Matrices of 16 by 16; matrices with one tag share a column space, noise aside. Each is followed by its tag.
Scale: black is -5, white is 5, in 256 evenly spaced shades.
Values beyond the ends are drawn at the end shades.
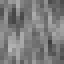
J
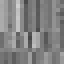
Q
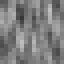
J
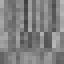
Q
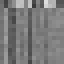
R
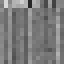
R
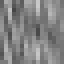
J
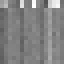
R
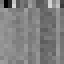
R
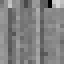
R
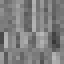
Q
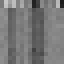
R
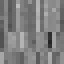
Q
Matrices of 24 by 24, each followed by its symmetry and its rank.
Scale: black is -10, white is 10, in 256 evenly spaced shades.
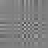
symmetric, rank one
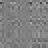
neither, rank three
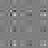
symmetric, rank one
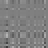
neither, rank one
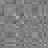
symmetric, rank three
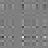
neither, rank one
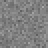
neither, full rank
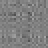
neither, rank three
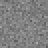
neither, full rank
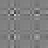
symmetric, rank one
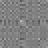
symmetric, rank three
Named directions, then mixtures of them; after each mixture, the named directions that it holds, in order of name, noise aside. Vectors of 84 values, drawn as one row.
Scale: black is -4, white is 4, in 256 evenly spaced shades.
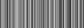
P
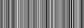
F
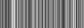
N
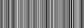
F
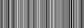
F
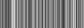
N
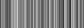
N, P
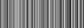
P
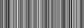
F, N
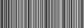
F, N, P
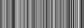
F, N, P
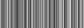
P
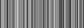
P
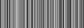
P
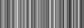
F, P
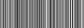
F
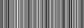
F, N
